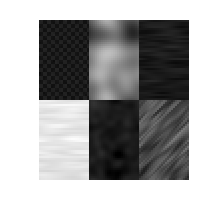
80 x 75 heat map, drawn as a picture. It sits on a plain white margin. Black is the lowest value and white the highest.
It is made of 2 by 3 panels. Panel 1,1: very low, checkered, faint in contrast. Panel 1,2: middling, smooth, strong in contrast. Panel 1,3: very low, streaked across, faint in contrast. Panel 2,1: very high, streaked across, faint in contrast. Panel 2,2: very low, blotchy, faint in contrast. Panel 2,3: low, slanting up to the right.
